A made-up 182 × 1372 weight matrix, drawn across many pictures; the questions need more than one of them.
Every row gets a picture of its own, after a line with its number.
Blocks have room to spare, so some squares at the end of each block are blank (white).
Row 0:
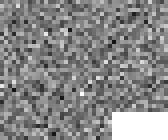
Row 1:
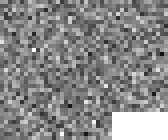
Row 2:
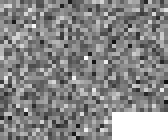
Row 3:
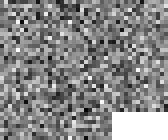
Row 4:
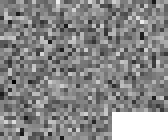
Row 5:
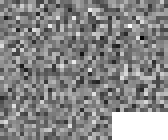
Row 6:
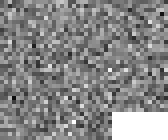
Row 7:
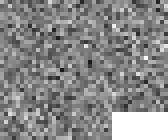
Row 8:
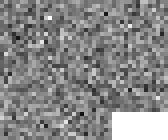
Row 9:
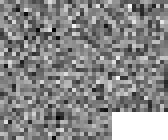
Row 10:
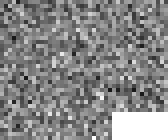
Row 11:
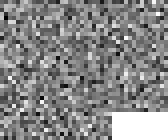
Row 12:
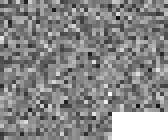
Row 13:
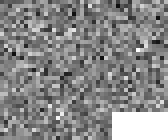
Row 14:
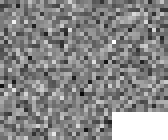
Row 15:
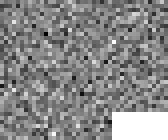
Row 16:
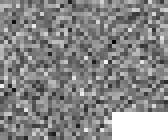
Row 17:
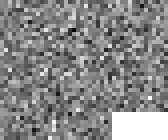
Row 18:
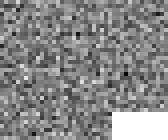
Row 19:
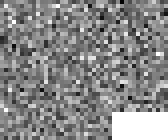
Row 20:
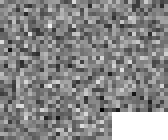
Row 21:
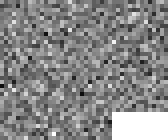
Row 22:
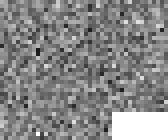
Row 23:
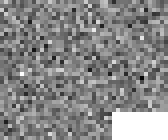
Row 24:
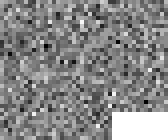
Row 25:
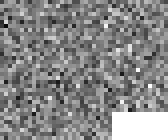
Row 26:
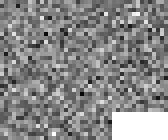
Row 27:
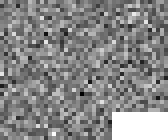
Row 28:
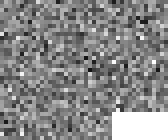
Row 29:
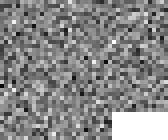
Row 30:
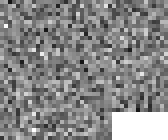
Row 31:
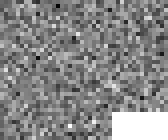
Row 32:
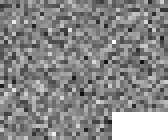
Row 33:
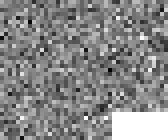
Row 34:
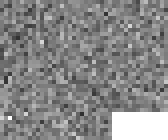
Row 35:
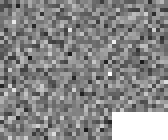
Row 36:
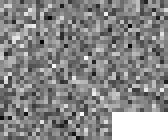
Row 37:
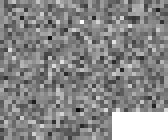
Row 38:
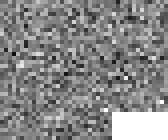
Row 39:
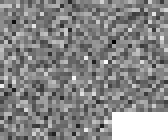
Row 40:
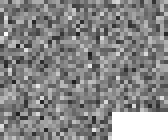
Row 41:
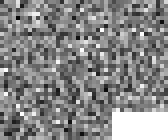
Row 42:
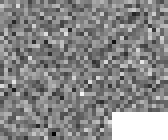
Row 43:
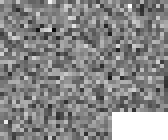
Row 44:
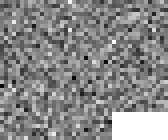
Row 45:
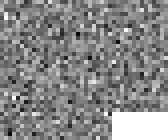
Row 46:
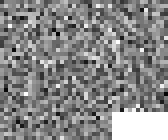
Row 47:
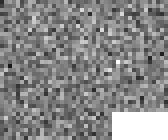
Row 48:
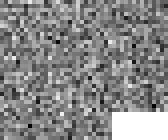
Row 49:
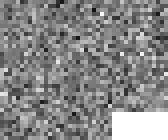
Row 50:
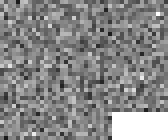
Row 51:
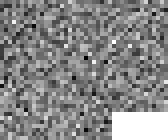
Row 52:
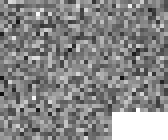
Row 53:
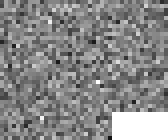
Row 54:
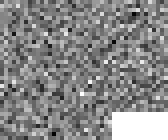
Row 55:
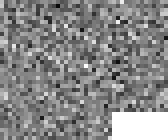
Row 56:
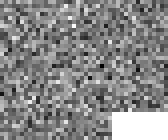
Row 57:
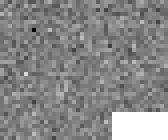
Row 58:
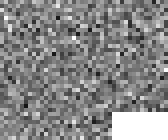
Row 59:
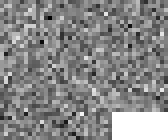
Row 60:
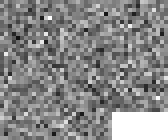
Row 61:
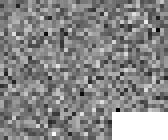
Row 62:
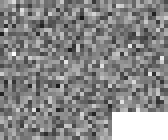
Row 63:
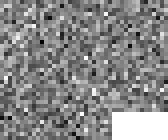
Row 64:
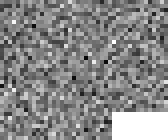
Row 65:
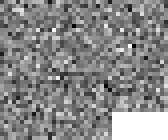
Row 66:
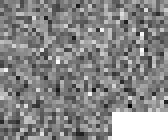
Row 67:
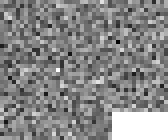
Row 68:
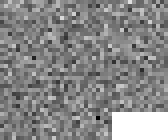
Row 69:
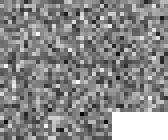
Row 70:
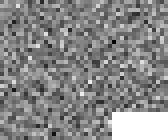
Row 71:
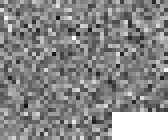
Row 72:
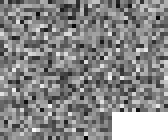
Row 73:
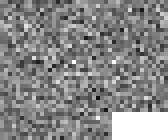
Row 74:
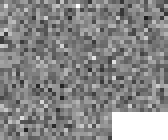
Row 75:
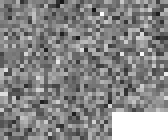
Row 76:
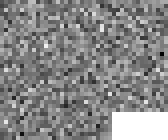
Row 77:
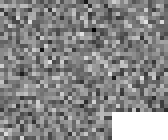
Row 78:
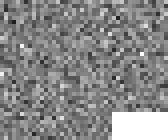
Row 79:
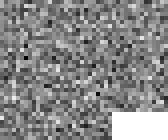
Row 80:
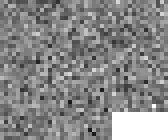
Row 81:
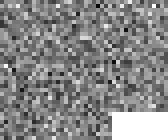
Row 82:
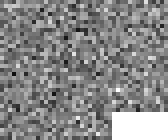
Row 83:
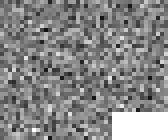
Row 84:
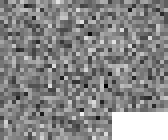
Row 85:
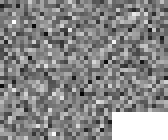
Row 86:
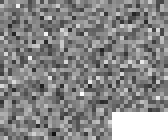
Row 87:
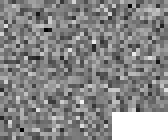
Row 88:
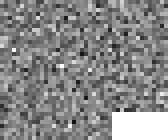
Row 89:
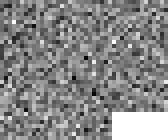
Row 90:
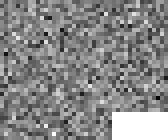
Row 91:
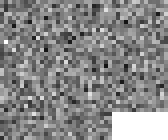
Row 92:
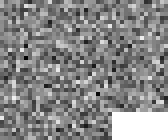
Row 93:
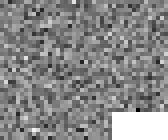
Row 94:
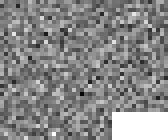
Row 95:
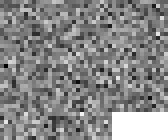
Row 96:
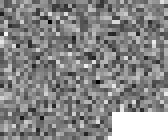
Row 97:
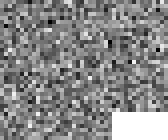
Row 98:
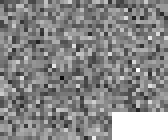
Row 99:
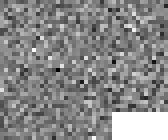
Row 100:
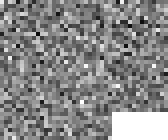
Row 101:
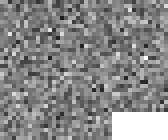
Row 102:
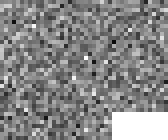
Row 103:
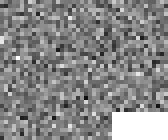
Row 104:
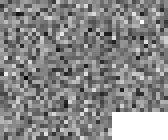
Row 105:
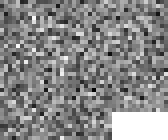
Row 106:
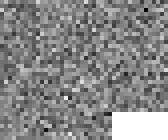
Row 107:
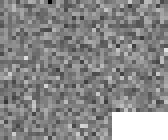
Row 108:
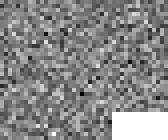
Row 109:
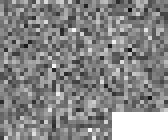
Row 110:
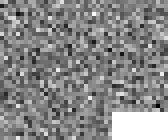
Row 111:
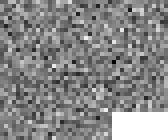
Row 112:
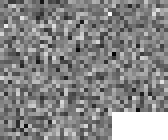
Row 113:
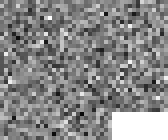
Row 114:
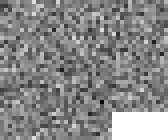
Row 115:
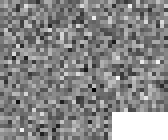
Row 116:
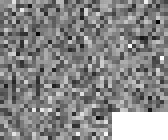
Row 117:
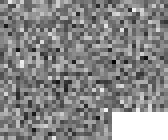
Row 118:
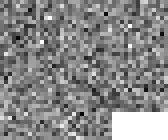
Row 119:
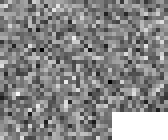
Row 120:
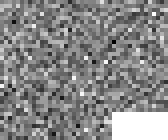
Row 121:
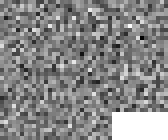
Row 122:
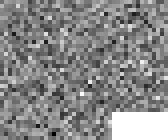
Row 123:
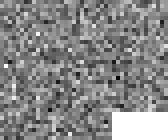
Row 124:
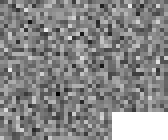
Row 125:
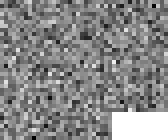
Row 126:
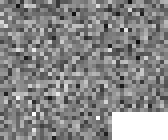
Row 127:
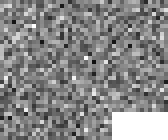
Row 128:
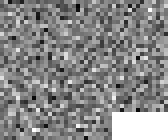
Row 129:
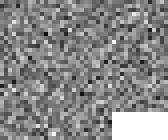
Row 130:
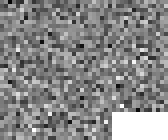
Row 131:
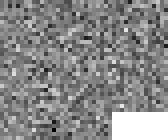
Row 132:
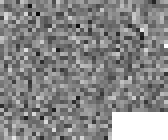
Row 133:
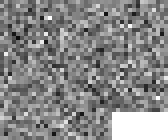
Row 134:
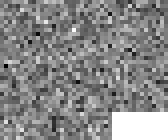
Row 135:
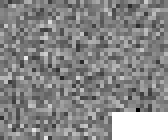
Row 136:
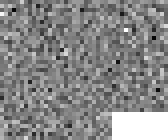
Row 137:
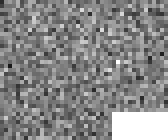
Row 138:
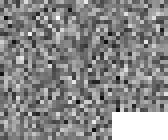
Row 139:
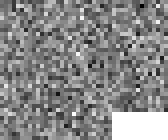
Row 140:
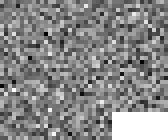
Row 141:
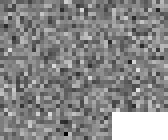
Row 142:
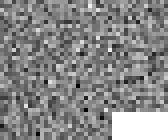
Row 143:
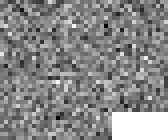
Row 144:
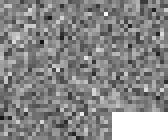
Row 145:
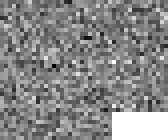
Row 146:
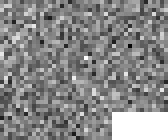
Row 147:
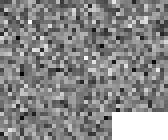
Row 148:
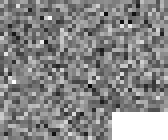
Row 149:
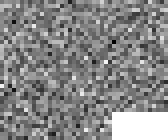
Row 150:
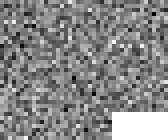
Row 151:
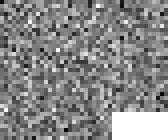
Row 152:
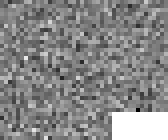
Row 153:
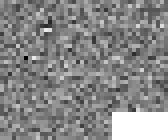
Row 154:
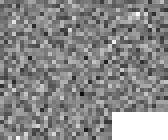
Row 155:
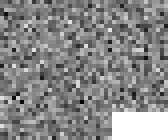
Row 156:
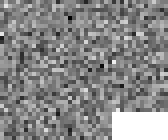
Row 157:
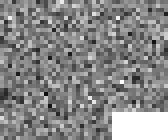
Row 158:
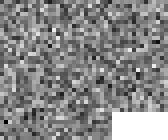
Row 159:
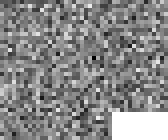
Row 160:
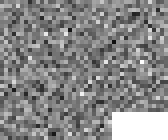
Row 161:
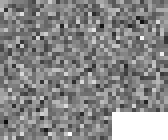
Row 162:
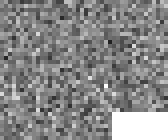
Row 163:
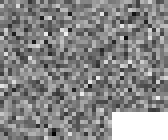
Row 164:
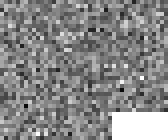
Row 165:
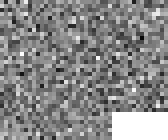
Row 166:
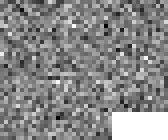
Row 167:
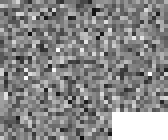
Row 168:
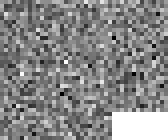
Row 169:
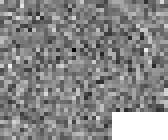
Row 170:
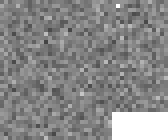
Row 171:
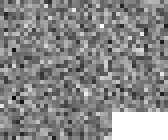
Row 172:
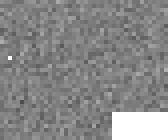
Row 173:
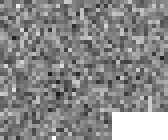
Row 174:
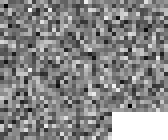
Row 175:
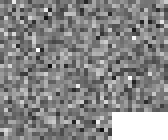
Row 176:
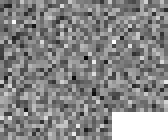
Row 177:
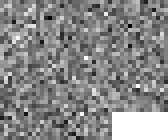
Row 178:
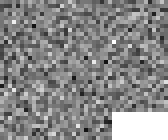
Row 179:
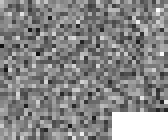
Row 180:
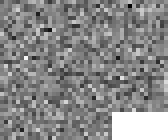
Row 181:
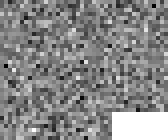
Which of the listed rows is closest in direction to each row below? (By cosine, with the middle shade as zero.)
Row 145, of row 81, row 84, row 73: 73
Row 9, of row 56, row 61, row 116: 56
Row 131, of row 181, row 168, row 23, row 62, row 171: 181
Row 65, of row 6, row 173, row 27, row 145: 173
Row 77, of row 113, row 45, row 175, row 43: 175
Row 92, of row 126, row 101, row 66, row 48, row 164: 126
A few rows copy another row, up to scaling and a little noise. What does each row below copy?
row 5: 121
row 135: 152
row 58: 71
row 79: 92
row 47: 137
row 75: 49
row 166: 143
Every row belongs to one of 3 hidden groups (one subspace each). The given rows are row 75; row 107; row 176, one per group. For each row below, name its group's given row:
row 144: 176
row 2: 176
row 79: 107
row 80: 107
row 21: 176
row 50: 75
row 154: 176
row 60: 176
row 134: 107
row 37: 107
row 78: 75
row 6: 75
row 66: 75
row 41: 75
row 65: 107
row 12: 75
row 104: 75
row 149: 176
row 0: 176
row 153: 107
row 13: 107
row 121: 75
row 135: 107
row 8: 176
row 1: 75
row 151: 75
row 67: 75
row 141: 107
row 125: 107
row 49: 75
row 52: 107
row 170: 176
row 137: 75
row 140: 176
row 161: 75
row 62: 107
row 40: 75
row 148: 176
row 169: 75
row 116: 107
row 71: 75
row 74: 75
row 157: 75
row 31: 75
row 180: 107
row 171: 75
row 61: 176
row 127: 176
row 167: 75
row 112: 107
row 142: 75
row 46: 75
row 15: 176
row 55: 75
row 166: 107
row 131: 107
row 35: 176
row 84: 107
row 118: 176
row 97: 107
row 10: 107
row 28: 75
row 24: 75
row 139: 107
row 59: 176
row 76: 75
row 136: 75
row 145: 107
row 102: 176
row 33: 75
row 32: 176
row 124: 107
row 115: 107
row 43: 107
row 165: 75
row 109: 107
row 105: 75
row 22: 75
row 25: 107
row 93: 107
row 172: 75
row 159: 107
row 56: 107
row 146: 176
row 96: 75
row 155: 75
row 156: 75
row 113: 176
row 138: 75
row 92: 107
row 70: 176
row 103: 75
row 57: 107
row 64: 176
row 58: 75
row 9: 107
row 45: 75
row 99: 75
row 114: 75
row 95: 107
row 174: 75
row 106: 75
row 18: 75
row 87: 107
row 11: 75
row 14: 176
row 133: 176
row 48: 107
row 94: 176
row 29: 176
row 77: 75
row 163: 176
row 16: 176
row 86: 176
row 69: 107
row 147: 75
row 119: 75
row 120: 176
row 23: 75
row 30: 107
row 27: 176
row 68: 107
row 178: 176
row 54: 176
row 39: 176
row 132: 75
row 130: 107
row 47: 75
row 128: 107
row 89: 176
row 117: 107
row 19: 75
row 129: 176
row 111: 107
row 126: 107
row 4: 75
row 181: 107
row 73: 107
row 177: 176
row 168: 75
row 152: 107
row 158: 107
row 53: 75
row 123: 107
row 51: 176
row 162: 107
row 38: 107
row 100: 75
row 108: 176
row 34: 176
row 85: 176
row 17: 107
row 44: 176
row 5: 75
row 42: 176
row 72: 107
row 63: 176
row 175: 75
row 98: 107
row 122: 176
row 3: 107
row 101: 107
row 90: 176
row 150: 176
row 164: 75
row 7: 107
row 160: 176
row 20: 107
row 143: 107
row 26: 176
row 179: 75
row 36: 176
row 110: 75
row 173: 107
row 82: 107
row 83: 107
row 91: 75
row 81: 107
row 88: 75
